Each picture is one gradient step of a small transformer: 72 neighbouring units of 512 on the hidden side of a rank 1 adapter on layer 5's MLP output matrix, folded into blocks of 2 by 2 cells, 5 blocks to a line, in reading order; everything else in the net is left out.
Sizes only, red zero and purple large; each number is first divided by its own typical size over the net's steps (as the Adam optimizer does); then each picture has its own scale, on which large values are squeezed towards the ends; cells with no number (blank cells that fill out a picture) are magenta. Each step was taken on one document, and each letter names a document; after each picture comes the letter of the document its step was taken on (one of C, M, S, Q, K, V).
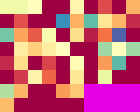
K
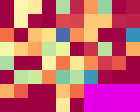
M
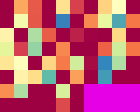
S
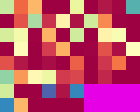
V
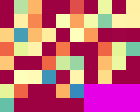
S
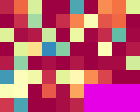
V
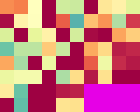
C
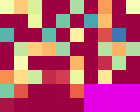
C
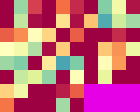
S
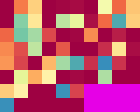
S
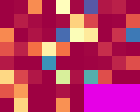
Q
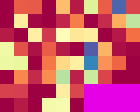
M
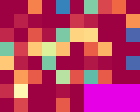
Q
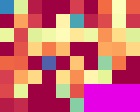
K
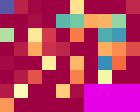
K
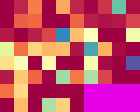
Q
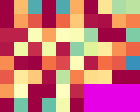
M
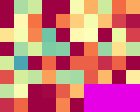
V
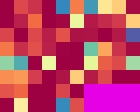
Q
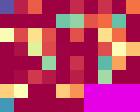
K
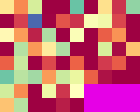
V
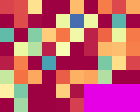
C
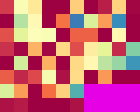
K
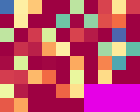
K
